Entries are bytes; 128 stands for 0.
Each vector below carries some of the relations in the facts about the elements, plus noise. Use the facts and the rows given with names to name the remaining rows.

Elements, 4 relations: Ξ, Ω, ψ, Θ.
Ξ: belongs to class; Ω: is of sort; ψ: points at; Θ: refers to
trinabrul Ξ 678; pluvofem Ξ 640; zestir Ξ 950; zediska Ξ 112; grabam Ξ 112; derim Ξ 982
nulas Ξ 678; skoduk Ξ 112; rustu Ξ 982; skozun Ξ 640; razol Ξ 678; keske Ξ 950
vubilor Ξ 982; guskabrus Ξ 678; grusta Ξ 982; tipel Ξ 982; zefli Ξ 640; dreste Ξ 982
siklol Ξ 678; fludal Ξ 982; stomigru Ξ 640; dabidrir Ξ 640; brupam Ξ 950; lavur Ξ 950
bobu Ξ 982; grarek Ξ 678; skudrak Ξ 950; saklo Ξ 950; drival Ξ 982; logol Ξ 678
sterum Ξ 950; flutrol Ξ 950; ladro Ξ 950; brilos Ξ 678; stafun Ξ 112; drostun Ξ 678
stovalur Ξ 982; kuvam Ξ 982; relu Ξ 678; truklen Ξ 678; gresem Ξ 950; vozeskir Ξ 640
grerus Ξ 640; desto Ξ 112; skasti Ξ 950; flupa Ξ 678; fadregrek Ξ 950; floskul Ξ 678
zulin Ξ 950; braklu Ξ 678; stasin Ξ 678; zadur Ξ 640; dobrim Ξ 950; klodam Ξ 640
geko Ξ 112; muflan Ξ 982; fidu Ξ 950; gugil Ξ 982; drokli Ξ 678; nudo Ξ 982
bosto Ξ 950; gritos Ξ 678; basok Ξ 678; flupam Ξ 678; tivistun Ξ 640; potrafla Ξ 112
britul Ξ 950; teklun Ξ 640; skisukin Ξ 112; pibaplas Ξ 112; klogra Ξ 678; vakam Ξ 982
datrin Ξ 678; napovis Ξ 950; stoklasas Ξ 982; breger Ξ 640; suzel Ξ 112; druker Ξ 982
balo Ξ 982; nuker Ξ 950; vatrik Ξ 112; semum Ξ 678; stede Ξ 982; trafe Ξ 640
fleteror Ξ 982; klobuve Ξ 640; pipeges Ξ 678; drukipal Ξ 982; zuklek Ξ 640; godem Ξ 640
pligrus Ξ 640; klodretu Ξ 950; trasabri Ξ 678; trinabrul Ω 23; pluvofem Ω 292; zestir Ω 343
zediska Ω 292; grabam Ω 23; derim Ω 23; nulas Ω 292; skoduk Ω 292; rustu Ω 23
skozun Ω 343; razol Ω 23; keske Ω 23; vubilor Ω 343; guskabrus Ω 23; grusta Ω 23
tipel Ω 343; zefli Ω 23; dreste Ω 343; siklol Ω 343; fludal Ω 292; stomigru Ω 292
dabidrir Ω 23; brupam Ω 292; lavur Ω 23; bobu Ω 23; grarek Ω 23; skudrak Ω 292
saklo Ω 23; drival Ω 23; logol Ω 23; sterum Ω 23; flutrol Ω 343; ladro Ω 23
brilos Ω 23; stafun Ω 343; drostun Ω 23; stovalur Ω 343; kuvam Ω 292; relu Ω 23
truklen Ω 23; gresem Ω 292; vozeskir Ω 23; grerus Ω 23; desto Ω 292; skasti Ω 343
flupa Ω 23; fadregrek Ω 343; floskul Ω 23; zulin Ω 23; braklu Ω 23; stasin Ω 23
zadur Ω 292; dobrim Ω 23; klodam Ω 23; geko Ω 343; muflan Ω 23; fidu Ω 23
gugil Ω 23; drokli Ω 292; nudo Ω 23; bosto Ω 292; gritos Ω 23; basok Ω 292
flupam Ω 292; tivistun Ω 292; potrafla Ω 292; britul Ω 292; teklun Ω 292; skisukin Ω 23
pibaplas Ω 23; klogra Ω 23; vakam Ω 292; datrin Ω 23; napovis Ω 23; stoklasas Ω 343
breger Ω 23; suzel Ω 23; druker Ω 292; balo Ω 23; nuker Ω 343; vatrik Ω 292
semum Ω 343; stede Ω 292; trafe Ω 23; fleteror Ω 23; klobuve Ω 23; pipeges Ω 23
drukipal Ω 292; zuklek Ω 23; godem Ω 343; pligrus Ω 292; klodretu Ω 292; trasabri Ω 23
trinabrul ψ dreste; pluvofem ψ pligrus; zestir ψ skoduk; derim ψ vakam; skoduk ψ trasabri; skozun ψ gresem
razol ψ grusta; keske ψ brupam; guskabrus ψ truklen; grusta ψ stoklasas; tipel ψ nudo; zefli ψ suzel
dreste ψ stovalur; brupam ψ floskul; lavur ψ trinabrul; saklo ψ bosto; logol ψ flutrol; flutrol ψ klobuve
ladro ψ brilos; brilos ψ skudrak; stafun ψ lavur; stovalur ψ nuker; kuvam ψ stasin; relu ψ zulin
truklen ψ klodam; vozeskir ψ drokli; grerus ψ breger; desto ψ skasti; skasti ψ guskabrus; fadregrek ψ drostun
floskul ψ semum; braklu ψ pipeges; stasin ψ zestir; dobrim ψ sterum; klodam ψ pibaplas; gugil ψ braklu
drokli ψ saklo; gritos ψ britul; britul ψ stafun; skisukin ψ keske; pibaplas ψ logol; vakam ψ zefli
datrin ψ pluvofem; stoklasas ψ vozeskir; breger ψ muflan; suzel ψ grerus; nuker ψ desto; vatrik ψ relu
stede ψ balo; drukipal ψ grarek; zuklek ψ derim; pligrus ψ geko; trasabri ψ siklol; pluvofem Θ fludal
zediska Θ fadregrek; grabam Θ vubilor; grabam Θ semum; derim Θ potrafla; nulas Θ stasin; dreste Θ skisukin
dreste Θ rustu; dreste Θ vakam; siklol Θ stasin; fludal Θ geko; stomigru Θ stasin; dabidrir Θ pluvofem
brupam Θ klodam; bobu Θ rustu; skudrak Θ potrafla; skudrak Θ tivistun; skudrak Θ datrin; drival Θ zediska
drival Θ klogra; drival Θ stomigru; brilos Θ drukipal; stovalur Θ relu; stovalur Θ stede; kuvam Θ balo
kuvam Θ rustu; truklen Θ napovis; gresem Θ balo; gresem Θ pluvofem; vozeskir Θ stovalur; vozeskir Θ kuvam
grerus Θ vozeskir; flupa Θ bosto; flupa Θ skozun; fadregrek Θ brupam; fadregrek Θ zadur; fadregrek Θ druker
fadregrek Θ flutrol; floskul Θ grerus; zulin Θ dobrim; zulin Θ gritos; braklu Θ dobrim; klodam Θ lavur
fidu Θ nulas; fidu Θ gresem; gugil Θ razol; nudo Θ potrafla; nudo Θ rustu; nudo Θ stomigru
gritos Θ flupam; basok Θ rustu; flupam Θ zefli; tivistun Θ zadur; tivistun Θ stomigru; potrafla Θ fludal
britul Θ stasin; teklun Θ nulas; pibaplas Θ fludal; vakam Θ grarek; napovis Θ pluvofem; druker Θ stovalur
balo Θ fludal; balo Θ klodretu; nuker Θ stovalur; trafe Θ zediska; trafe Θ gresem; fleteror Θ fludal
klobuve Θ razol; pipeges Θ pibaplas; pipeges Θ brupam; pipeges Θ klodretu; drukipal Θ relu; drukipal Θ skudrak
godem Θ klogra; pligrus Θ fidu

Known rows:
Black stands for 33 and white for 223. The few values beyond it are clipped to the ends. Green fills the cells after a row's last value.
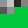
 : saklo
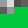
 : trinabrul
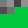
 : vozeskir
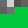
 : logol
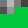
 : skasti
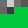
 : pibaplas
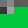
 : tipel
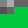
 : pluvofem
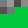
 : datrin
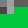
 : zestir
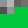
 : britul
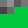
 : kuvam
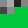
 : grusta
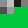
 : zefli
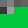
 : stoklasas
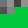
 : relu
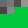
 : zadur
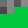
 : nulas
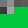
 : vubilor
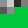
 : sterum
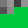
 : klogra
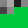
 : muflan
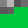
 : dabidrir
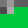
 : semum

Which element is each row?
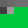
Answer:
godem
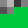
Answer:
skisukin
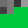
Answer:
drival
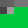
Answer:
siklol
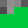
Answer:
nuker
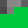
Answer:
flutrol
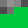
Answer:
geko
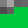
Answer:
fludal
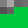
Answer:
potrafla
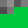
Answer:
pligrus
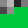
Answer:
gugil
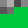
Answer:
fidu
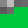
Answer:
klodretu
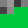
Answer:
vakam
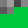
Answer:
floskul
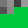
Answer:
stasin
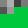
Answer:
drokli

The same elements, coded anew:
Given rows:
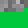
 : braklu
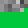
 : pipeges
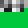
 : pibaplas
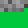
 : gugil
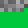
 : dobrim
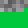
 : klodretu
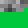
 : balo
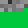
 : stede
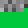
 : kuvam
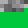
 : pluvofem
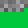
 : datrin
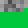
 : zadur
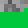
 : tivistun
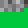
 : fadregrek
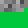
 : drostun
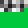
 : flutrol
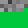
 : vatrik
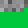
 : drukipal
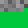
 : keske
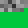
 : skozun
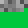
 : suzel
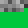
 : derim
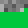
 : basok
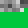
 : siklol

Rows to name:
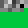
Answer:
lavur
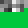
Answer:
truklen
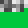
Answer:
klodam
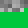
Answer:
nulas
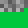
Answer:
tipel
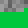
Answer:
flupam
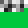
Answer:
klobuve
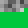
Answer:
bosto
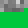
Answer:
dabidrir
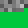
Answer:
razol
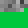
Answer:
grarek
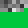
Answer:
desto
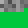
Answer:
vubilor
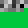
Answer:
stafun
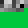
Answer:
gritos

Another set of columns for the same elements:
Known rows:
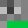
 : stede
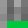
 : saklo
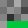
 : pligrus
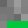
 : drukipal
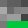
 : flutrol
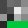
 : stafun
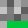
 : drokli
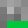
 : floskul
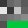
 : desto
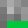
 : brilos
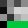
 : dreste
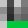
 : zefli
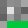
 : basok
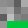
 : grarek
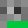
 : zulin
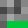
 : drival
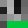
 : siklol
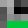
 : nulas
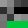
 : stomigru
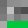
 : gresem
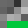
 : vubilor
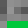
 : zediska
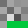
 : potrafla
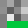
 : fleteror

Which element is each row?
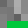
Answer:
kuvam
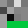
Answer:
vozeskir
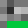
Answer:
stoklasas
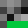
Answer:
britul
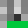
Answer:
pluvofem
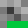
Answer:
derim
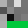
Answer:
grerus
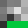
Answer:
trinabrul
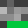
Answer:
skasti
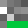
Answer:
logol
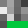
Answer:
truklen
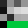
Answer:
stovalur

